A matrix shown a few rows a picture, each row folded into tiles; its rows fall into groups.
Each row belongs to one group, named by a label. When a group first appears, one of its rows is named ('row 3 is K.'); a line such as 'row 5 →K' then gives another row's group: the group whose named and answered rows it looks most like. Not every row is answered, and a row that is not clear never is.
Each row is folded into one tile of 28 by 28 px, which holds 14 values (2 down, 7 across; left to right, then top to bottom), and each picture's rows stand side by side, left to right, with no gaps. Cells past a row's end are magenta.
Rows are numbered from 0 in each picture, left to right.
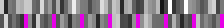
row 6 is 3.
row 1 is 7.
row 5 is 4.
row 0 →3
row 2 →3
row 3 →3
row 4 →4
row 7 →4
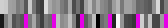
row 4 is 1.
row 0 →1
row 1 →3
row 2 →7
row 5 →4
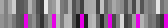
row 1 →3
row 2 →7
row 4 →1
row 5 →4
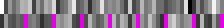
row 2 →4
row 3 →3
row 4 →4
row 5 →7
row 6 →4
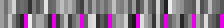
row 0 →7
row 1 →4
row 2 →1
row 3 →1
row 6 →1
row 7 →7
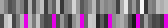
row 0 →1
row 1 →7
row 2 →3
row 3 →1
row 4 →7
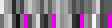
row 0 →1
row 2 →7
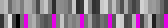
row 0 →1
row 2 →4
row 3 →3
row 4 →1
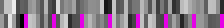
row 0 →7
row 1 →4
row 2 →1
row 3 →4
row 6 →3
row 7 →4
